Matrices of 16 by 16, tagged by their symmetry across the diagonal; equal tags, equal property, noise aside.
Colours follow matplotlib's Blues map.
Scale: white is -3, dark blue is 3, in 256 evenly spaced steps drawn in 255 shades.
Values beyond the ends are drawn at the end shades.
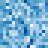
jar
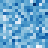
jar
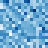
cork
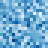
cork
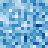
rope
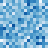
rope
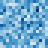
jar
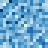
rope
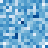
rope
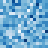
jar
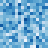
jar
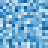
cork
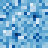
rope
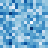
jar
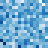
cork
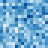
cork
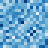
rope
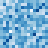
rope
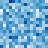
cork
